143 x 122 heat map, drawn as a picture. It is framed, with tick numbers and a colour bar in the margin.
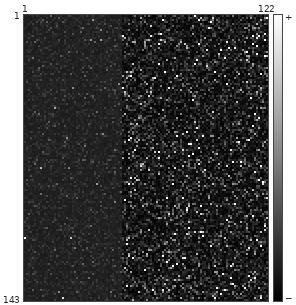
Stripes: none. Histogram: skewed, a long tail of high values. Grain: fine. Seam: vertical, 40% of the way across, the left part calmer. Mirror symmetry: none.
